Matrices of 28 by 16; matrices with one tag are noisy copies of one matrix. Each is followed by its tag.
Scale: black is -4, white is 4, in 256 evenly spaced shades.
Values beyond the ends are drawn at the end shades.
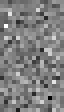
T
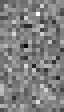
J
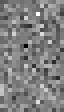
J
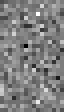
J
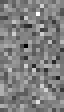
J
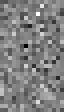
J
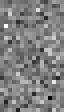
T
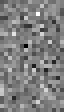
J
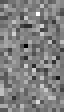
J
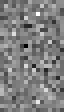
J
